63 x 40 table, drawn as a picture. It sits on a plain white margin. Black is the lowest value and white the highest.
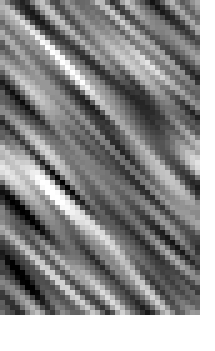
There is no overall slope. The histogram is bell-shaped. The middle left is the ninth with the highest average. The grain runs diagonally down to the right. No single row or column stands out from its neighbours.
